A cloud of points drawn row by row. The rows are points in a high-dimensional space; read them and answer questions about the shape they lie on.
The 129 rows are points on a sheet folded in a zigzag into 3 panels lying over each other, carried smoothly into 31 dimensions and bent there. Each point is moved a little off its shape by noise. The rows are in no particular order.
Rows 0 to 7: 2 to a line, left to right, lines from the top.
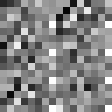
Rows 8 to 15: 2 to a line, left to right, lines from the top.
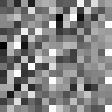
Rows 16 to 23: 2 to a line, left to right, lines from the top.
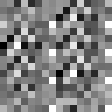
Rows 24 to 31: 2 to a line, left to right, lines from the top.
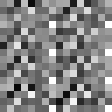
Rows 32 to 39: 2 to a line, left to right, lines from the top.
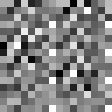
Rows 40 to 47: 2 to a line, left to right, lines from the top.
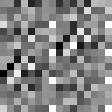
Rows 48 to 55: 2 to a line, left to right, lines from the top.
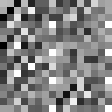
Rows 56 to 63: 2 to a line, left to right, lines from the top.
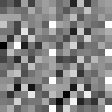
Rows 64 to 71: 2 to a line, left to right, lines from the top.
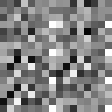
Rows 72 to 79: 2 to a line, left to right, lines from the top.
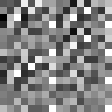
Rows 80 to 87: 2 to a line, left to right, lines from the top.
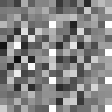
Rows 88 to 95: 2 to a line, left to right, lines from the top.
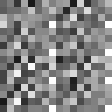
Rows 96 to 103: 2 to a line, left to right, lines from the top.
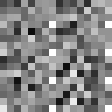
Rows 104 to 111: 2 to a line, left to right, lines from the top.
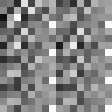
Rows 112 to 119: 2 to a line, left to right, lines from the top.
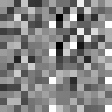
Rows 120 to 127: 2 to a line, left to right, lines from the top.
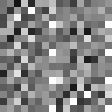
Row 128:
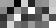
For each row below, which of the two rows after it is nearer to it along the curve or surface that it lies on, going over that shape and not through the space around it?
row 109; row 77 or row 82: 77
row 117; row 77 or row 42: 42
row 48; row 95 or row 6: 6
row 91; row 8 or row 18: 18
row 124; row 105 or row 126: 126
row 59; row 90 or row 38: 38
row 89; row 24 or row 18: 18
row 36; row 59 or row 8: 8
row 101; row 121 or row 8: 121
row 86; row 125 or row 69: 125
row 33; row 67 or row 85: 67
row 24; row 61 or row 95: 95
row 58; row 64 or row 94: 64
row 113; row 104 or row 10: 10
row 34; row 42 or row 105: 105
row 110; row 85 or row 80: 85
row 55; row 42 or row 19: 19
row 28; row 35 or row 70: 70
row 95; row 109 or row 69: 69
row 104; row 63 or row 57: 63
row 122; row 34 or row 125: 125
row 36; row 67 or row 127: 67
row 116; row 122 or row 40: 122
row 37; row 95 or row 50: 50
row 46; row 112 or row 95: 95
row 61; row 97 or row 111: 111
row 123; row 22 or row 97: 97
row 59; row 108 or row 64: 108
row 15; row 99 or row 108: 108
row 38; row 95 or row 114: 95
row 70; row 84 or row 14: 14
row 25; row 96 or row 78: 96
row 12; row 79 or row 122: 122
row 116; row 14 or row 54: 14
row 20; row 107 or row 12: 107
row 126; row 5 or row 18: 5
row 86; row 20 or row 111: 20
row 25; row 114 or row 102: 102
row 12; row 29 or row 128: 128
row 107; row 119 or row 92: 119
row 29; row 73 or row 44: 44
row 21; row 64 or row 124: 124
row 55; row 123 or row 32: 32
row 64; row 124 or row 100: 124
